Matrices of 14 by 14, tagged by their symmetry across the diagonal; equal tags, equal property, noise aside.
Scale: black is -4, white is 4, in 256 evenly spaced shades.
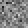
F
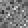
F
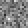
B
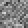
B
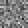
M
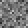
F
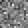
F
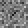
F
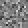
M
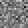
B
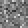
B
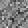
F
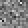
M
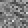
B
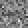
B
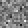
M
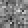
M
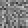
M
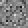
F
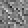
M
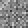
F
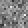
B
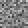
B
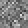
F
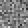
M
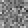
B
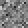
F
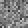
B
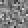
M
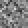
M
